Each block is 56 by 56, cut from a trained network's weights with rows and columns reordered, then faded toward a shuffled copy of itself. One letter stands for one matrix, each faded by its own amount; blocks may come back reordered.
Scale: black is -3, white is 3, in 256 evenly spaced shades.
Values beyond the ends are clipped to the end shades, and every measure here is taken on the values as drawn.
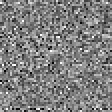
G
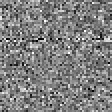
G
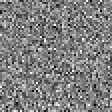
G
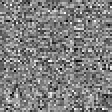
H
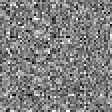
H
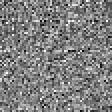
G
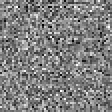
H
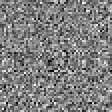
H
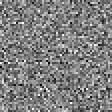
G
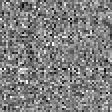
H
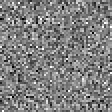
G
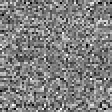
H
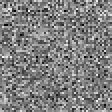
H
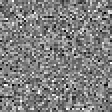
G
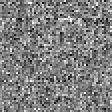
G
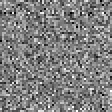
G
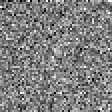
G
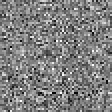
H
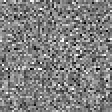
G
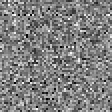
G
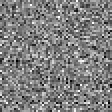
H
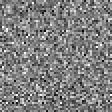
G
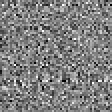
H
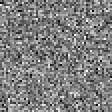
G
